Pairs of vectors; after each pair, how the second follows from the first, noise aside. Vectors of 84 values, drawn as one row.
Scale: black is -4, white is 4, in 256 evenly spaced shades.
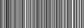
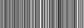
wrapped around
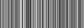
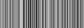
sign-scrambled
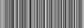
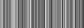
sign-scrambled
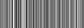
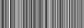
shuffled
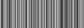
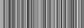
sign-scrambled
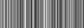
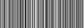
sign-scrambled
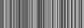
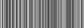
wrapped around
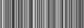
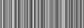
sign-scrambled
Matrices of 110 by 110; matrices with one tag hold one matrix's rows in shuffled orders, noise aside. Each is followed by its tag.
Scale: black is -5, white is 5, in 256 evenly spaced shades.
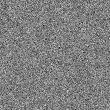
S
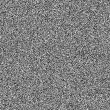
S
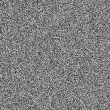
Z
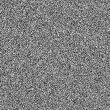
Z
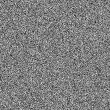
Z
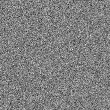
Z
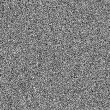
Z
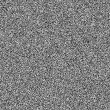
S
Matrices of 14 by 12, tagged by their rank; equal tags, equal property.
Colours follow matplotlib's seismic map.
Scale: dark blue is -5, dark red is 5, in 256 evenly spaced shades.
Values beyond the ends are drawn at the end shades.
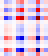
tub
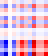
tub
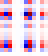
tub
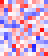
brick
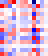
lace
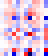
lace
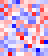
brick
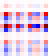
tub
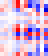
lace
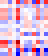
lace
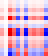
tub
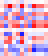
lace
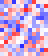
brick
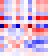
lace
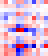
lace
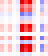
tub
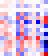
lace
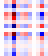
tub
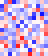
brick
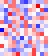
brick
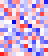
brick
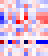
lace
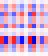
tub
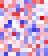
brick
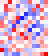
brick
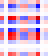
tub
